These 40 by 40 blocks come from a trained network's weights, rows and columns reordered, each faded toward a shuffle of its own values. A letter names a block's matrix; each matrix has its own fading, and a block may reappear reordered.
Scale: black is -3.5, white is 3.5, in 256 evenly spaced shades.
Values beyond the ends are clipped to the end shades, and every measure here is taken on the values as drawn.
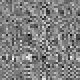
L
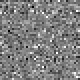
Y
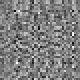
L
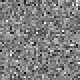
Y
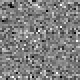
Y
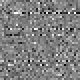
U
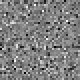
Y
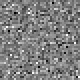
Y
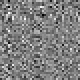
L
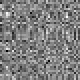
L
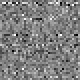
U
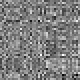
L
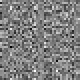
L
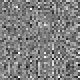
L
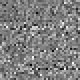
Y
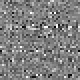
U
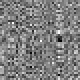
L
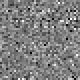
Y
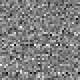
U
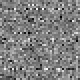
U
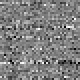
U
